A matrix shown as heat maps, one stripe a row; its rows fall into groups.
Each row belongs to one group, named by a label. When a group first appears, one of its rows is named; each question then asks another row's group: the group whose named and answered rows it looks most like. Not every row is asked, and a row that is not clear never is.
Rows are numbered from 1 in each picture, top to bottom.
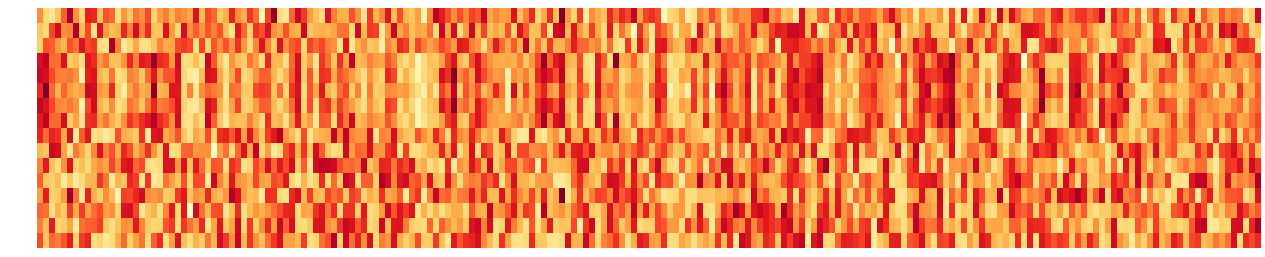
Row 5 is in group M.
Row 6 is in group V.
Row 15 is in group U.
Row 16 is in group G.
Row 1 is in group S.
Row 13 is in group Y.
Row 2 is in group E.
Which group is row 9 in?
G
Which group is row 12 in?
U
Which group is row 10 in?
E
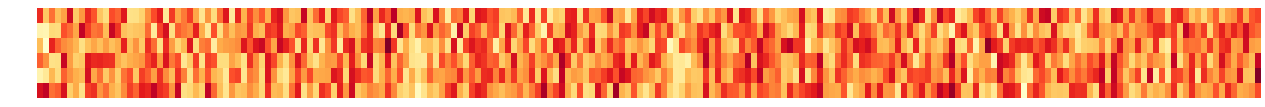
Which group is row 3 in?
E
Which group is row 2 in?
S
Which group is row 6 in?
M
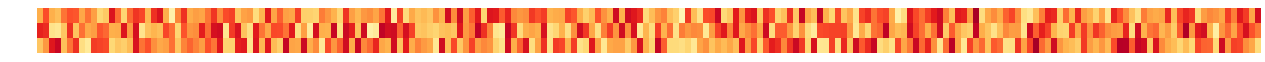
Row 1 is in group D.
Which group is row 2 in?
U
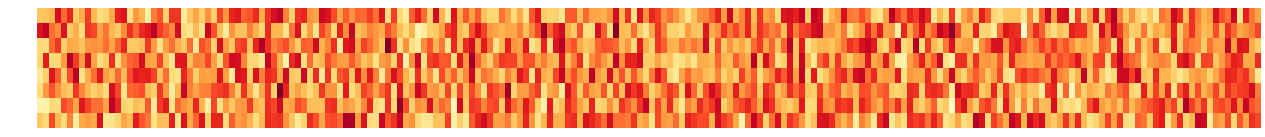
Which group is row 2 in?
M
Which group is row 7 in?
S
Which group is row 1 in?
G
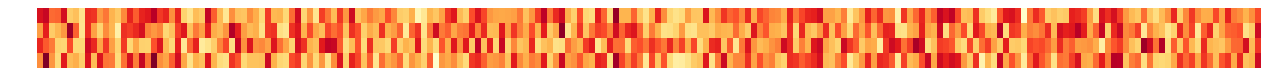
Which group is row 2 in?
Y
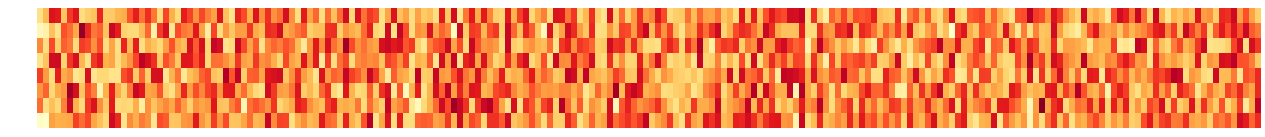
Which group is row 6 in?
D
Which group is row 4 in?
E
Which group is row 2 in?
S
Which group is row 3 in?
U
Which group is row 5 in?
G
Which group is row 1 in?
E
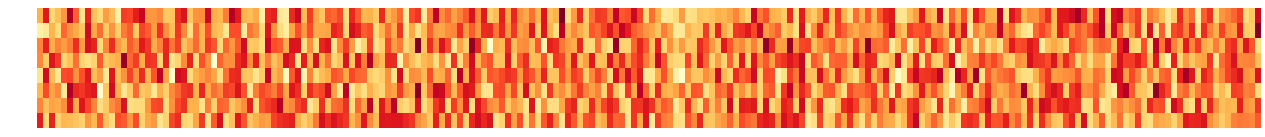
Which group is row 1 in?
Y
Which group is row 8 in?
U
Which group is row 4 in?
E
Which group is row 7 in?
G
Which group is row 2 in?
Y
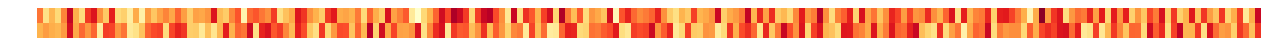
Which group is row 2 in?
G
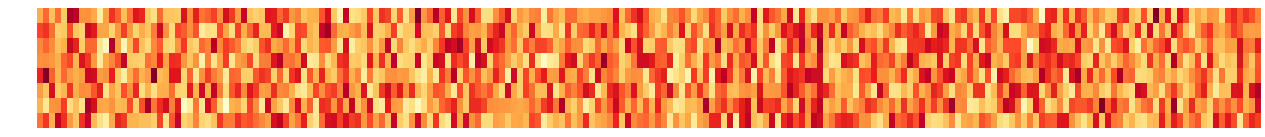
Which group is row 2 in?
G
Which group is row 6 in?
U
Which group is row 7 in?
M
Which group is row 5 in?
V
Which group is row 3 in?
D
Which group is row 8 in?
G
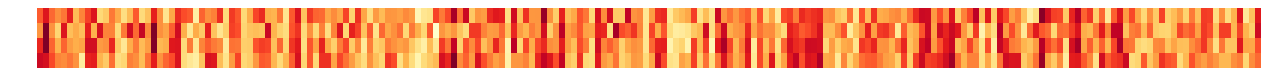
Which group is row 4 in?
M
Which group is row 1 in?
V
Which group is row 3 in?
V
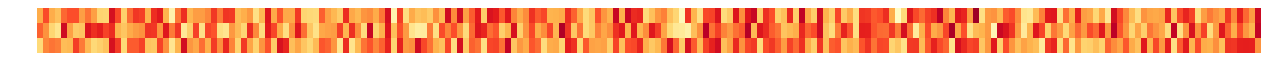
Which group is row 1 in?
D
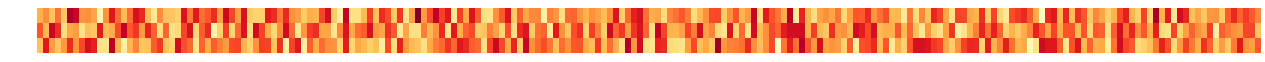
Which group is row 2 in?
E
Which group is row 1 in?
D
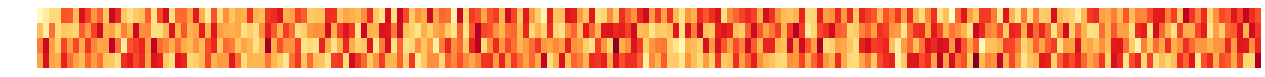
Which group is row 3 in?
D
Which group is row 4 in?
Y
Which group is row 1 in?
S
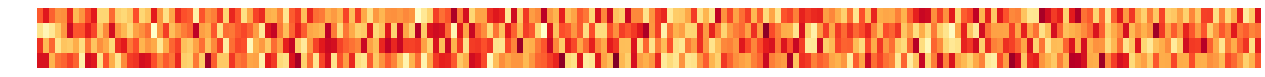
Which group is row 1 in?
V
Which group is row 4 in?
M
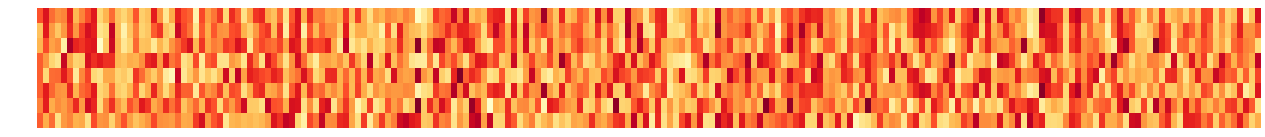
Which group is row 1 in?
V
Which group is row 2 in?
V
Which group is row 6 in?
V
